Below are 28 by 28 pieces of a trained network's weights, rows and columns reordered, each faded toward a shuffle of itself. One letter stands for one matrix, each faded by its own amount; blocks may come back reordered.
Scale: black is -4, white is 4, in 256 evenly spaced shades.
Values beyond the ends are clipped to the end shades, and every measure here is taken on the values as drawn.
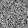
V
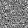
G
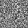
G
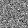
V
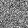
V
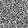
V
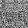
G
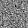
V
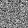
V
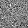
V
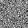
V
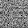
G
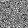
V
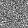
V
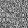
G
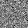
V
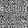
G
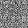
G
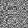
G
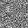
G
